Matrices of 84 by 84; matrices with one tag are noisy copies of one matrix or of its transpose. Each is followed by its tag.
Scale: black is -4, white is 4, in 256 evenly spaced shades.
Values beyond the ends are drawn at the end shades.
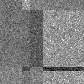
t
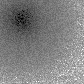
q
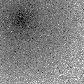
q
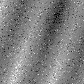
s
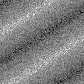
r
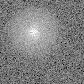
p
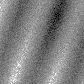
s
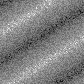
r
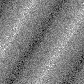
r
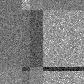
t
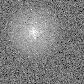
p
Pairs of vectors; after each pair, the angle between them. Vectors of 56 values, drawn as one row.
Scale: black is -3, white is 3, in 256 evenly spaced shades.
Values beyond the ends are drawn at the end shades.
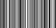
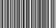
partly opposed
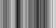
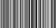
orthogonal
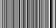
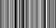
orthogonal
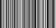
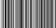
partly opposed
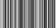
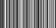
nearly opposite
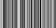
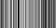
partly opposed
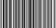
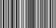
orthogonal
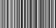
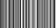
nearly opposite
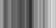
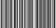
orthogonal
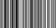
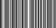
partly aligned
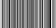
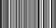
nearly opposite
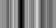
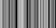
partly opposed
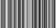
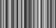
nearly opposite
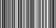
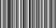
orthogonal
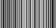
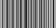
orthogonal
